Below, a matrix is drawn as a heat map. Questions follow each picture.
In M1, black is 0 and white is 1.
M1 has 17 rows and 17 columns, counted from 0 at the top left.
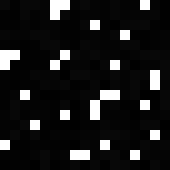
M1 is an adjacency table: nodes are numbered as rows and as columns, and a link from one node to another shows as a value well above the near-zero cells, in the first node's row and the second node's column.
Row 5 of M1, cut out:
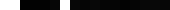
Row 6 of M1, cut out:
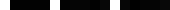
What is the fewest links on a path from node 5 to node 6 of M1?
1
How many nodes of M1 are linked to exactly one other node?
7
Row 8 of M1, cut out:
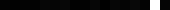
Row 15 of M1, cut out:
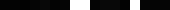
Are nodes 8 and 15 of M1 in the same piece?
yes
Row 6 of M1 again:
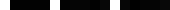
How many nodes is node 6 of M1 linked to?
3
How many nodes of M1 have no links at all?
2
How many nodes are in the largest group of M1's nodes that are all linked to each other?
3
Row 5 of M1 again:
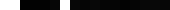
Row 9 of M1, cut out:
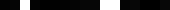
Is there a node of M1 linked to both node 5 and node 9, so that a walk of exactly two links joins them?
no
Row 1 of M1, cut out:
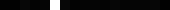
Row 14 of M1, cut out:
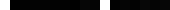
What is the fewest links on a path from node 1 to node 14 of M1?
3
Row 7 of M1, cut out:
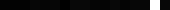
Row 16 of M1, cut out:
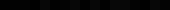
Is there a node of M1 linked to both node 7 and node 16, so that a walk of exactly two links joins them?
no
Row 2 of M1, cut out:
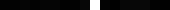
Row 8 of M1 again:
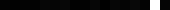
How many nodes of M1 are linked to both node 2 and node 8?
0
